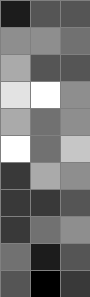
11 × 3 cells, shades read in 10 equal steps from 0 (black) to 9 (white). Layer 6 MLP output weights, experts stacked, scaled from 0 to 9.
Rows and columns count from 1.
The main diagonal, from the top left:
1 5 3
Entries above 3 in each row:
0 3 1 3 3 3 2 0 2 1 0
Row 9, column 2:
4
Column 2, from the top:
3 5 3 9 4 4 6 2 4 1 0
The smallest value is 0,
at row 11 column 2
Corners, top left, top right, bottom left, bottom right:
1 3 3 2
